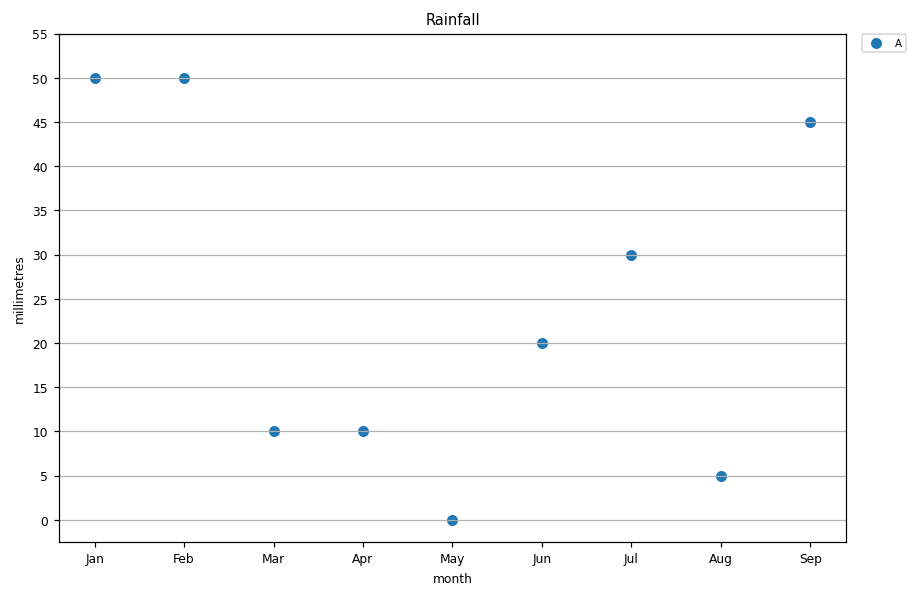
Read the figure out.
Title: Rainfall
x-axis: month, ticks Jan Feb Mar Apr May Jun Jul Aug Sep
y-axis: millimetres, ticks 0 5 10 15 20 25 30 35 40 45 50 55
Legend: A
Values:
A: 50 50 10 10 0 20 30 5 45
